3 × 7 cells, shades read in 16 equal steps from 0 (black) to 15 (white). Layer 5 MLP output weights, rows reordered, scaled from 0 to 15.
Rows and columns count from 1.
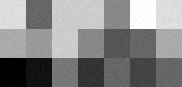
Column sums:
23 16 31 23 19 25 29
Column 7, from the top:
13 10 6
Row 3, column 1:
0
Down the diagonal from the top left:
13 9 7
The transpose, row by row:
13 10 0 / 6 9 1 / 12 12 7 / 12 8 3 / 8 5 6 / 15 6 4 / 13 10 6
